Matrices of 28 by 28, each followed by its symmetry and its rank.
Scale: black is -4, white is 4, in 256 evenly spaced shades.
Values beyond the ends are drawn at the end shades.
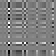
neither, rank one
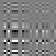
neither, rank one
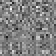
neither, rank five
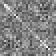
symmetric, rank five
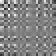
symmetric, rank two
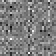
neither, rank five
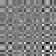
symmetric, rank two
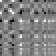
symmetric, rank two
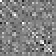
symmetric, rank five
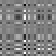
neither, rank one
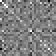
symmetric, rank five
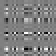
neither, rank one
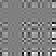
symmetric, rank one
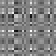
symmetric, rank one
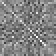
symmetric, rank five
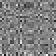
neither, rank five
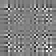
symmetric, rank two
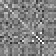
symmetric, rank five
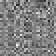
neither, rank five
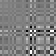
symmetric, rank one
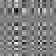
neither, rank one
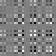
symmetric, rank one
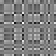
symmetric, rank one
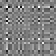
symmetric, rank two
